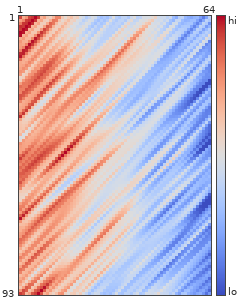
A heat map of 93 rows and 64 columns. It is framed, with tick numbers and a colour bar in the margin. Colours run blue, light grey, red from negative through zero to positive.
Lone odd cells: none. Slope: up to the left. Grain: diagonal, up to the right. Odd rows or columns: none.
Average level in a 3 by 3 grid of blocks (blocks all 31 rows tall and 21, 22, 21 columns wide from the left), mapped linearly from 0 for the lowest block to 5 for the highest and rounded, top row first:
531 / 530 / 520
